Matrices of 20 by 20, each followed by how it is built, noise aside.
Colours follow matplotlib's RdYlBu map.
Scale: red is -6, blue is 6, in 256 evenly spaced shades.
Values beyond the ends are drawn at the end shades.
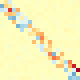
banded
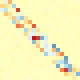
banded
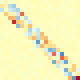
banded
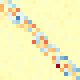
banded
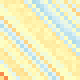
Toeplitz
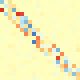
banded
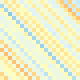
Toeplitz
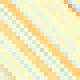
Toeplitz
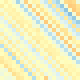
Toeplitz
